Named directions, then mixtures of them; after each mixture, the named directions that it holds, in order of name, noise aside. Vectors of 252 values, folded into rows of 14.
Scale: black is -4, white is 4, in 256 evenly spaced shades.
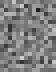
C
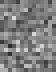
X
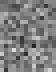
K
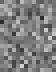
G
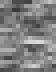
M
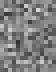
C, X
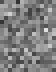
C, G, X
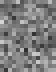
G, K, X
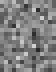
C, K, X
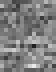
K, M, X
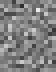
C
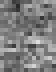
K, M, X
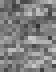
G, K, M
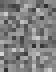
K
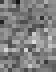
G, M, X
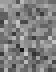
G, K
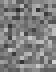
C, M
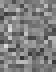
C, K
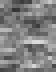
M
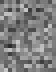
C, X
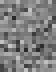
X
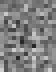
K, X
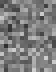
C, K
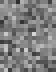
G, K, X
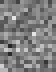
X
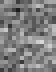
C, G, M
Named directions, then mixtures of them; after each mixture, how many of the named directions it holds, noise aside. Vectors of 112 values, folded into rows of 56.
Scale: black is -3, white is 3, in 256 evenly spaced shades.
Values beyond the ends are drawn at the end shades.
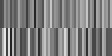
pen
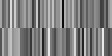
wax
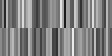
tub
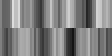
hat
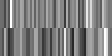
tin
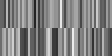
three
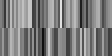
three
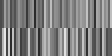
one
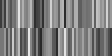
three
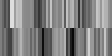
two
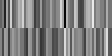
two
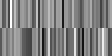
two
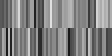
two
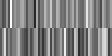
three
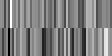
two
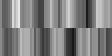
one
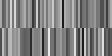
one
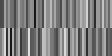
one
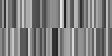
one
